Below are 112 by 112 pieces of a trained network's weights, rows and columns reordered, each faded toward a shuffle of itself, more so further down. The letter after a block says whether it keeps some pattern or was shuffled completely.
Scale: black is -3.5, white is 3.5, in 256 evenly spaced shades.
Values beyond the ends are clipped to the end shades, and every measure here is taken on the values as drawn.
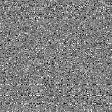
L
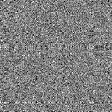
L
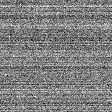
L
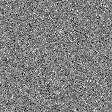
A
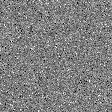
A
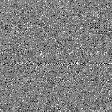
L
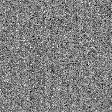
L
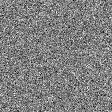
A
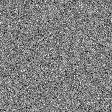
A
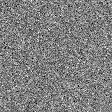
A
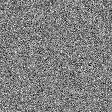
A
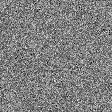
A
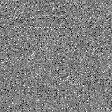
L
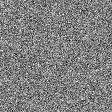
A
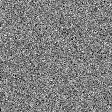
A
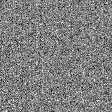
L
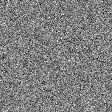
A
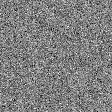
A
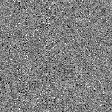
L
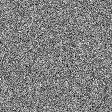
A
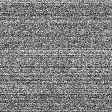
L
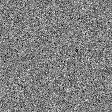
A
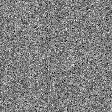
L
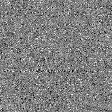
L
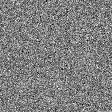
A
